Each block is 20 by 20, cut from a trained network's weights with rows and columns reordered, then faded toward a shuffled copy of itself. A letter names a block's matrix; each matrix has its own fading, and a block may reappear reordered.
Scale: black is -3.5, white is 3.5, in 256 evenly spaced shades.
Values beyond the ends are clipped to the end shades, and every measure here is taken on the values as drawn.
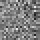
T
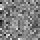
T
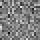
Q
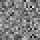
Q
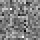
T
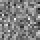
T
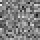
Q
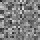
Q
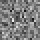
T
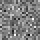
T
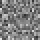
Q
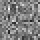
Q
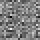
Q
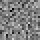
Q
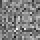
T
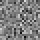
T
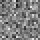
T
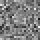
T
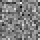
T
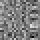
Q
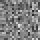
Q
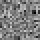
Q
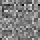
T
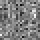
T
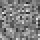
T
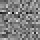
T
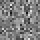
T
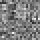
T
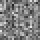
Q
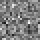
T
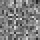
Q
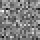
T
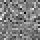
T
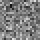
T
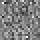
T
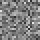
Q
